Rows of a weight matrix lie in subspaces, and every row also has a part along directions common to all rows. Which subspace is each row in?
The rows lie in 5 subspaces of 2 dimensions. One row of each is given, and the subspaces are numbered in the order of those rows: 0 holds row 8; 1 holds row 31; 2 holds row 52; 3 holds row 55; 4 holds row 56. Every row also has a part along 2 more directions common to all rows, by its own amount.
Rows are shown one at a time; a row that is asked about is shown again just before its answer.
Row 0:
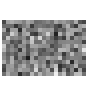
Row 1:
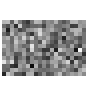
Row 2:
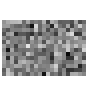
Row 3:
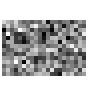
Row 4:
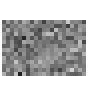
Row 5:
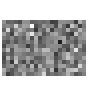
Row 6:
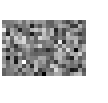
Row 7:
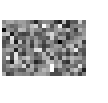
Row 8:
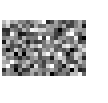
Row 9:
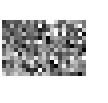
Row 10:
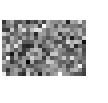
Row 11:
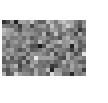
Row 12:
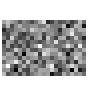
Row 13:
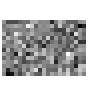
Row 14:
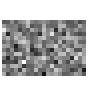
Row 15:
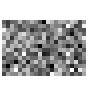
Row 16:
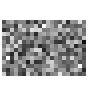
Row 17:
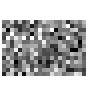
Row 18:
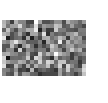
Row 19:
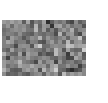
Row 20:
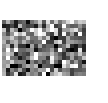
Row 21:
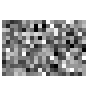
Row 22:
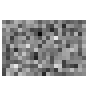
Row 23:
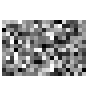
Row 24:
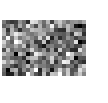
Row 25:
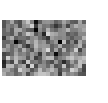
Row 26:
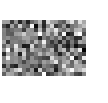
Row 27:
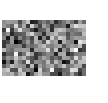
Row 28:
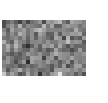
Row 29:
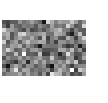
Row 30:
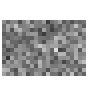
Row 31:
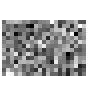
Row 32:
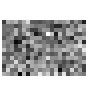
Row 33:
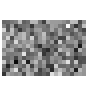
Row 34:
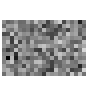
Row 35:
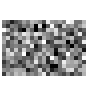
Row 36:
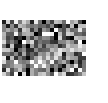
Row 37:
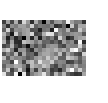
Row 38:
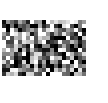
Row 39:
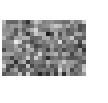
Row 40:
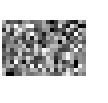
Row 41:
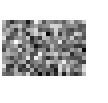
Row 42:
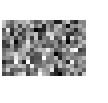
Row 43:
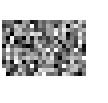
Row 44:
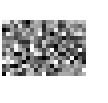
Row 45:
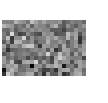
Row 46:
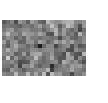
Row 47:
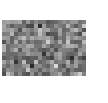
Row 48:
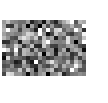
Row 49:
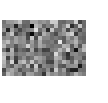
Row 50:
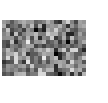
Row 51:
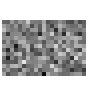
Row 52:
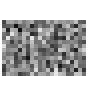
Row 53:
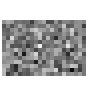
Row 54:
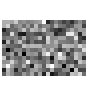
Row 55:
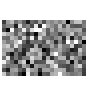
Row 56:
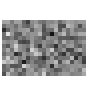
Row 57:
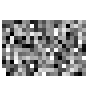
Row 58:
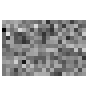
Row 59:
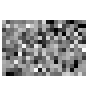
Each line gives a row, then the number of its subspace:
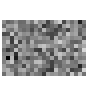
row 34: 3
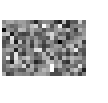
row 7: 3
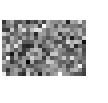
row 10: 3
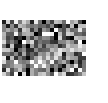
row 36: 2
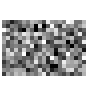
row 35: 3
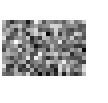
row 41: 2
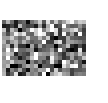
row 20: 0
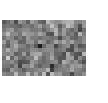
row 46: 4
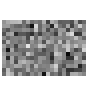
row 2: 1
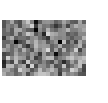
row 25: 2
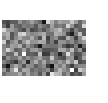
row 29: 0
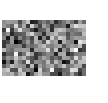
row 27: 1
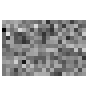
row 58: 4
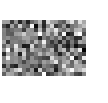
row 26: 4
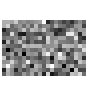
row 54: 0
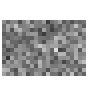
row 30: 3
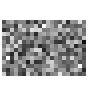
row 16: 3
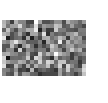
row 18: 2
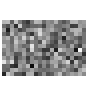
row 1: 4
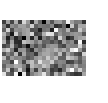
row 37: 2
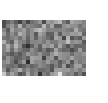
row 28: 3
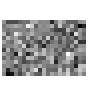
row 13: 1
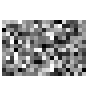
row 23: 3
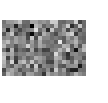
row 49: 1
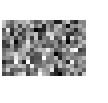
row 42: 3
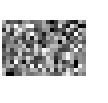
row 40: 1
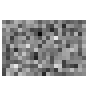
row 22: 0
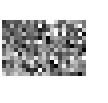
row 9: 1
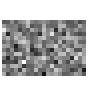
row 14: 4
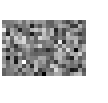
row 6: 4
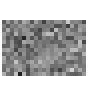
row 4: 2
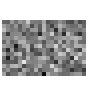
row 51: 4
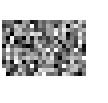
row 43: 0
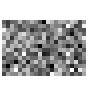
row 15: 0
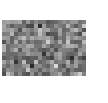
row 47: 1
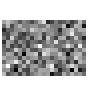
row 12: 0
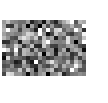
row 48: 1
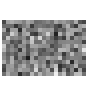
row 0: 2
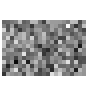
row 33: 0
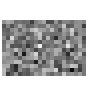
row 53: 0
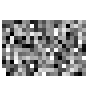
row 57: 0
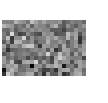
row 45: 0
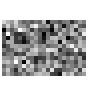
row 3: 4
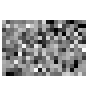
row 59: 1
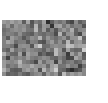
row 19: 0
